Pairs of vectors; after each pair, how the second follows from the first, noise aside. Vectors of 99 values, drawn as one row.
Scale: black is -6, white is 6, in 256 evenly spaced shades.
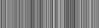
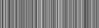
shuffled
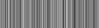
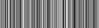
scaled up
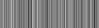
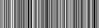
scaled up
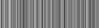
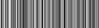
scaled up
